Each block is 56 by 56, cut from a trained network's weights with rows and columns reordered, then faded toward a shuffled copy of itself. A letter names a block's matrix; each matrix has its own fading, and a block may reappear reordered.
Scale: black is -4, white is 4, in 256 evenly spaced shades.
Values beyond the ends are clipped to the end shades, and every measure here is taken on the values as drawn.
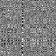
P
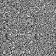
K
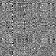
P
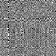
P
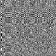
P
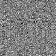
K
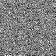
K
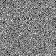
K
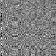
P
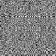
P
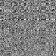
P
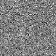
K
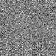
K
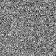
K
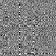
P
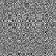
P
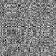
P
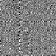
P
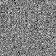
K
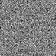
K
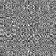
P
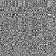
P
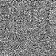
K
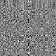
P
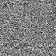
K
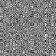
P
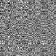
P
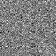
K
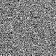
K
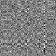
P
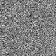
K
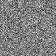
K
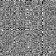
P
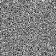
K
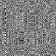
P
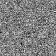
K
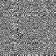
P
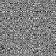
P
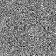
K
